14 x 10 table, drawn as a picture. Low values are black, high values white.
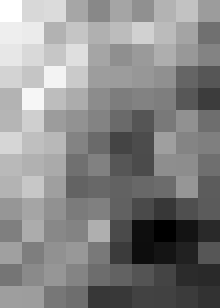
Neither half mirrors the other. The ninth with the lowest average is the bottom right. There is an overall slope up to the top left. There are no regular stripes. The top left is the ninth with the highest average.
